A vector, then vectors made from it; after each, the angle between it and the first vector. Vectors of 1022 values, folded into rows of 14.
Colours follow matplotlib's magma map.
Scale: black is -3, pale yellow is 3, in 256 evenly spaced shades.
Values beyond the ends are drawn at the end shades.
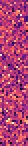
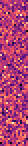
nearly parallel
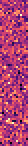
nearly parallel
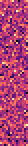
orthogonal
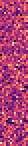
nearly opposite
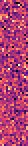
orthogonal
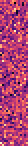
partly opposed
